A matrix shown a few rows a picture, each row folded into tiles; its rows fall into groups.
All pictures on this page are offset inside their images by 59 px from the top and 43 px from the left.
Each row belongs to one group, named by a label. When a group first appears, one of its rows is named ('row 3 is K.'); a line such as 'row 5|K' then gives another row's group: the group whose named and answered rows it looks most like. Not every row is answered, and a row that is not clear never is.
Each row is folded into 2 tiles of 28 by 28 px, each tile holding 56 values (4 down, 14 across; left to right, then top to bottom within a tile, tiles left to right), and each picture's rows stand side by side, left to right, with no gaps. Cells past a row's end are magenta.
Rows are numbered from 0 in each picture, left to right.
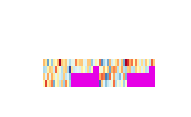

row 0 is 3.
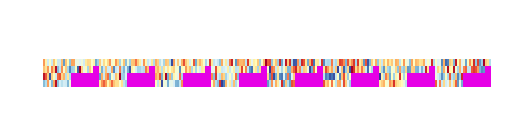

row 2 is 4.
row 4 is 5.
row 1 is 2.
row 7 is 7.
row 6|2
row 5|7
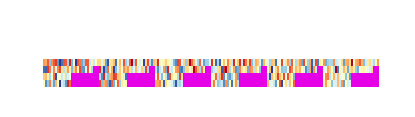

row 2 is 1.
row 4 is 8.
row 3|3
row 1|8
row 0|5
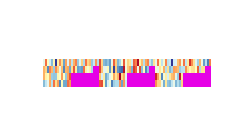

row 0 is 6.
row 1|7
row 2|1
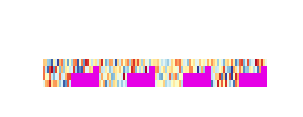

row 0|6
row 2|7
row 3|6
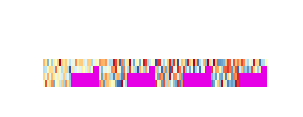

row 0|3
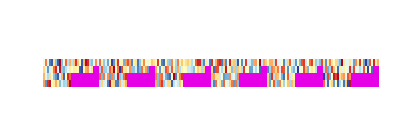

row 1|6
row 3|5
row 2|6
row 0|6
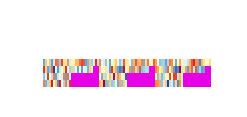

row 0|8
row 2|7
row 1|7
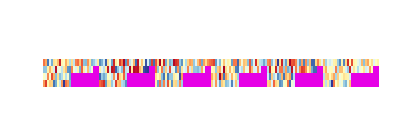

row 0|3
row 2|5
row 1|7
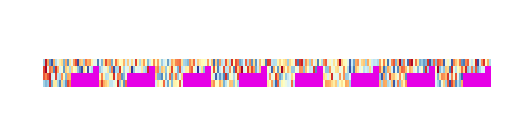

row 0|6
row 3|7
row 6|8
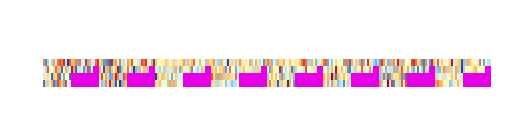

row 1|6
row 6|8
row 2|2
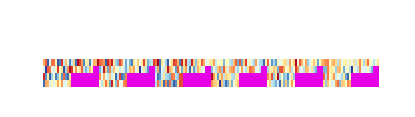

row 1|5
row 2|6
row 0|5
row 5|5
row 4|3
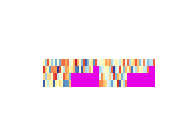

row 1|1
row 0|8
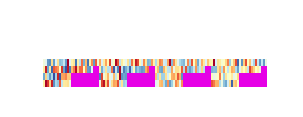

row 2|8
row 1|2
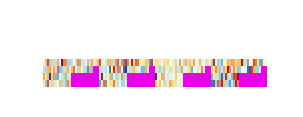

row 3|6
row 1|2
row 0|5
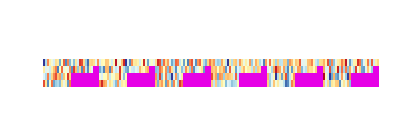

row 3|4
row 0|8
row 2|5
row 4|6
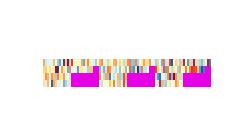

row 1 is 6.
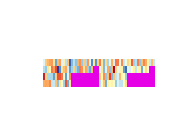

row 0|1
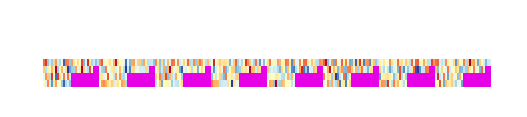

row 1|2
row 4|2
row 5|5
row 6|2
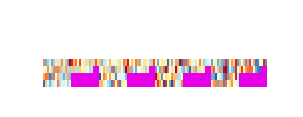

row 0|3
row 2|1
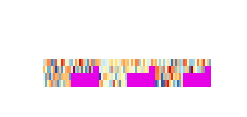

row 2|4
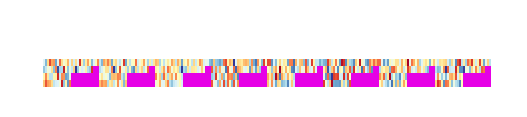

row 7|1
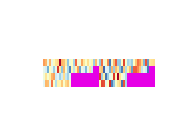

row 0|2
